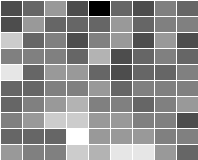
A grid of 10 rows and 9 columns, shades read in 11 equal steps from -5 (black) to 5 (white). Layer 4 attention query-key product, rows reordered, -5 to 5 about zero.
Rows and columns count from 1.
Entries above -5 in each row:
8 9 9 9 9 9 9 9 9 9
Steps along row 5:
down up same down down up same up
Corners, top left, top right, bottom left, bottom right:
-2 -1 1 -1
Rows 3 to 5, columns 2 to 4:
-1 0 -2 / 0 0 -1 / -1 1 1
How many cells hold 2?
3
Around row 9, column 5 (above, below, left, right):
1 2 5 1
